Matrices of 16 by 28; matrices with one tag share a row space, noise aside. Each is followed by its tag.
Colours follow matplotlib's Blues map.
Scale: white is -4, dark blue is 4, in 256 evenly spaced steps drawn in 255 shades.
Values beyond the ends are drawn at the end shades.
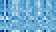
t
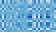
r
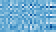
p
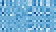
r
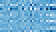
p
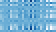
p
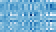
p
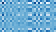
r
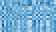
r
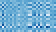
r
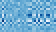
r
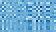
r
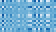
r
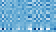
r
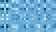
t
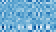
r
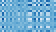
r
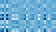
t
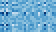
t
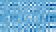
p
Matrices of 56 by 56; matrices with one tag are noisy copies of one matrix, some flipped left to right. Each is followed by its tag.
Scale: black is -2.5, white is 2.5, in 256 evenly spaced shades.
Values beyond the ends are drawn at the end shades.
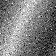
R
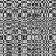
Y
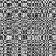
Y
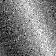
R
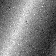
R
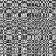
Y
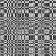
Y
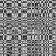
Y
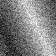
R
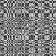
Y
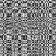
Y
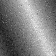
R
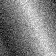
R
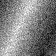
R
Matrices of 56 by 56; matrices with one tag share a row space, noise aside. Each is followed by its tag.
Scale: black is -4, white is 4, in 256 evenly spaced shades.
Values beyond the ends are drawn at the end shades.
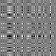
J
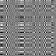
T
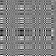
T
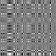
J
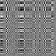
T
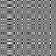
J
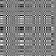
T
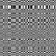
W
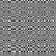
W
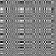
T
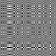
J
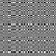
W
